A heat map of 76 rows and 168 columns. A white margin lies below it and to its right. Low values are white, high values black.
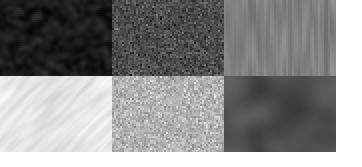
It is made of 2 by 3 panels. Panel 1,1: very high, blotchy, faint in contrast. Panel 1,2: high, fine-grained. Panel 1,3: middling, streaked downward, faint in contrast. Panel 2,1: very low, slanting up to the right, faint in contrast. Panel 2,2: low, fine-grained. Panel 2,3: high, smooth, faint in contrast.
